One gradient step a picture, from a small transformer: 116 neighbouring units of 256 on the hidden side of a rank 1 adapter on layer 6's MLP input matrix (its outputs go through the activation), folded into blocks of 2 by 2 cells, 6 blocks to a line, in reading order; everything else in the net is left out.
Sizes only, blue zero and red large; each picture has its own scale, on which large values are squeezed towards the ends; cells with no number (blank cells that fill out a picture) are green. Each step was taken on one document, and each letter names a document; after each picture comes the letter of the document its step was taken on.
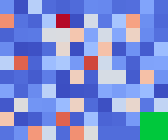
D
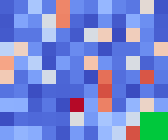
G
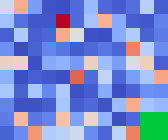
D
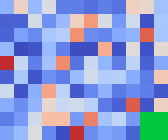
D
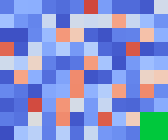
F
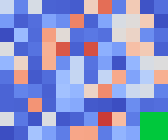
F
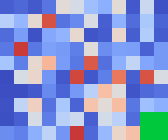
G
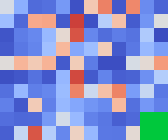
F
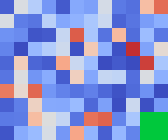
D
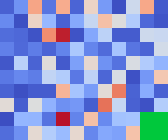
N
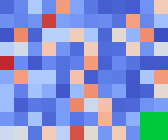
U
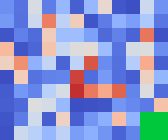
F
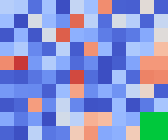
F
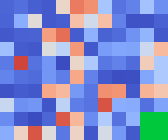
N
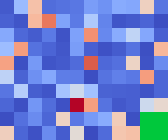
G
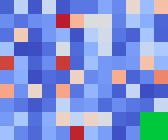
D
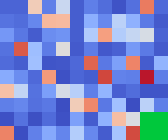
G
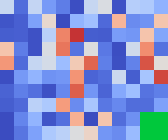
F
